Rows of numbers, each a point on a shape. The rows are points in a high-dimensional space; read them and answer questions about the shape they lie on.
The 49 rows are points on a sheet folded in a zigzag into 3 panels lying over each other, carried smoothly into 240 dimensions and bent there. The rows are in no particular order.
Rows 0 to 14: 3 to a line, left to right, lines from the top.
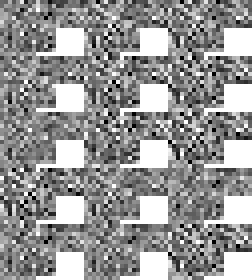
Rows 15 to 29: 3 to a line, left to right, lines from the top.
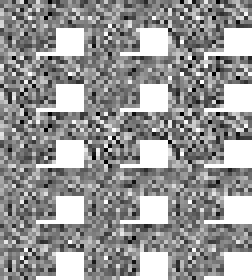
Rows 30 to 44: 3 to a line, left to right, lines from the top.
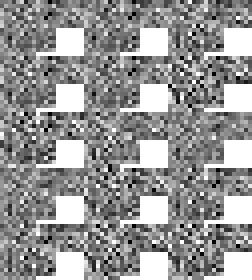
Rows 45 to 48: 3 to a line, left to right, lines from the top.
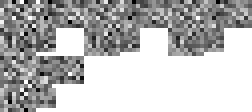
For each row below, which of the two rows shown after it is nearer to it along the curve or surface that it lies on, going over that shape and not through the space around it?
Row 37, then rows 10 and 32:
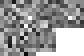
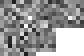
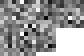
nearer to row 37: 10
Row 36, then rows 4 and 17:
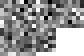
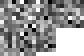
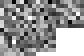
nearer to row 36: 17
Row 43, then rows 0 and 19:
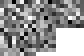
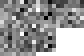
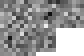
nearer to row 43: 0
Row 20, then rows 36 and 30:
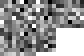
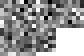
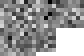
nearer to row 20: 36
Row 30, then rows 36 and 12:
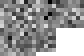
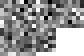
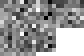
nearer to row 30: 36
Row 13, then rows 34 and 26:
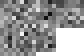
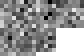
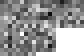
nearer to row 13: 26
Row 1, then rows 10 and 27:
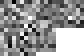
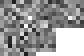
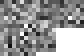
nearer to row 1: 27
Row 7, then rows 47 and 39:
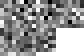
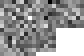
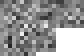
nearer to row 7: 47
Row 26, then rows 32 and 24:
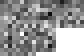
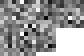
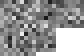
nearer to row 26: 24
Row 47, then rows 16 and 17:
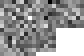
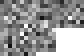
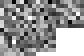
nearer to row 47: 17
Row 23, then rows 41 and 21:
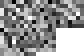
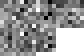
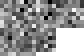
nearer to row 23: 21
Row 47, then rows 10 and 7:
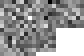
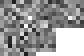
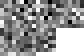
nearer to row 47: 7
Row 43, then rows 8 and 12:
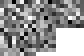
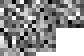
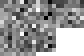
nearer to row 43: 8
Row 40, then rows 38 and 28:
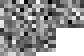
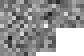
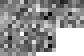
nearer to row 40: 38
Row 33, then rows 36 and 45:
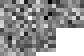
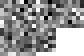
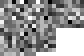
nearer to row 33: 36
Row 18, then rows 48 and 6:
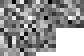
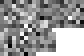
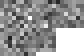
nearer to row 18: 48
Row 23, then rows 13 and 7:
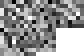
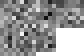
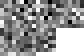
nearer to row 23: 7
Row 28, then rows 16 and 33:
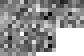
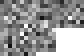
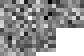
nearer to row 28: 16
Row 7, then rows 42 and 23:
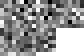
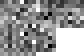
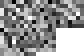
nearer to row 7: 23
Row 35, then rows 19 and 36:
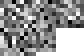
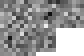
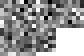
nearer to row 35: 36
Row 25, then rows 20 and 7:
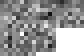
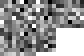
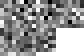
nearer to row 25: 20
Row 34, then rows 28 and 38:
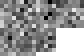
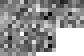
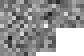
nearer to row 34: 38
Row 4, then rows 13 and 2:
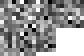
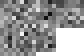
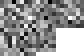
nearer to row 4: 13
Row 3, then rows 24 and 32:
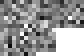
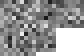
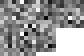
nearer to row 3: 32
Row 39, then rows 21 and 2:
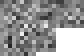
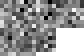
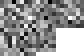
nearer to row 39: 2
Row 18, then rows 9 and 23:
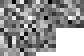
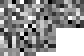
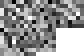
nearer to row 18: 23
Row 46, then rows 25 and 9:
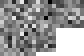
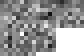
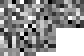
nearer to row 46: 25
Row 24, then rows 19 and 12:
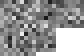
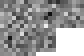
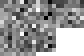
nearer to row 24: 12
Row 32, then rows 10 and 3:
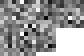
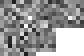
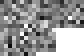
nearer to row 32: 3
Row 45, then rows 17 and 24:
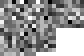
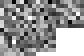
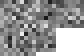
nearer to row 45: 24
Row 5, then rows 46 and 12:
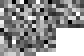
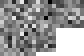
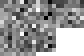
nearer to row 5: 46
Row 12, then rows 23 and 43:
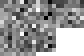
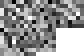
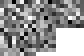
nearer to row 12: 43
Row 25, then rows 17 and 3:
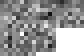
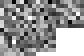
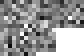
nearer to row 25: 3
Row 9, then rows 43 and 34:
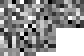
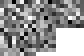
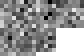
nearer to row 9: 43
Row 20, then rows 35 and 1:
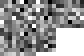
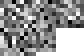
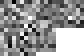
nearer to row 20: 35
